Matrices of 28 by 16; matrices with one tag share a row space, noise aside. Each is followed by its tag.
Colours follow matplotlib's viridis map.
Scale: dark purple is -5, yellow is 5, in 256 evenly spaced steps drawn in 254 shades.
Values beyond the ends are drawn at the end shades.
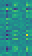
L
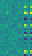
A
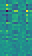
L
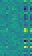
A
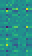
L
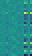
A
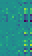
A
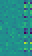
A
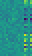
A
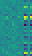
A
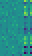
A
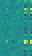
A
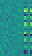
A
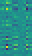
L
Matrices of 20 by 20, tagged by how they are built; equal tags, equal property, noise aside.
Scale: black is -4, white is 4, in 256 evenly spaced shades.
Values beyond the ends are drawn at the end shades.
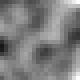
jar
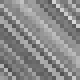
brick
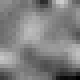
jar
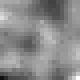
jar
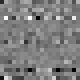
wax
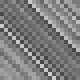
brick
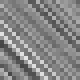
brick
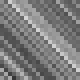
brick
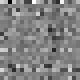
wax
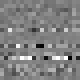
wax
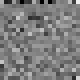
wax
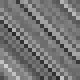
brick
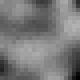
jar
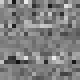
wax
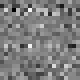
wax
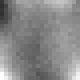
jar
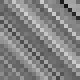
brick
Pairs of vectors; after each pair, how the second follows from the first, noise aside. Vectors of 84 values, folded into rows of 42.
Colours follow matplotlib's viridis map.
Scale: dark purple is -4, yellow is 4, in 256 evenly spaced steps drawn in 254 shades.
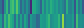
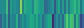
reversed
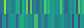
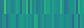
shrunk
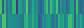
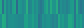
shrunk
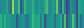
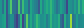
reversed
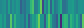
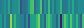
copied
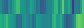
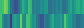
reversed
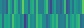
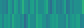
shrunk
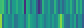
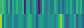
copied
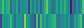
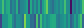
copied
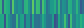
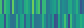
copied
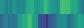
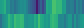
reversed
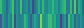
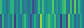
copied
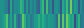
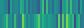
copied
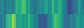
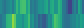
copied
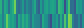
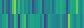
reversed
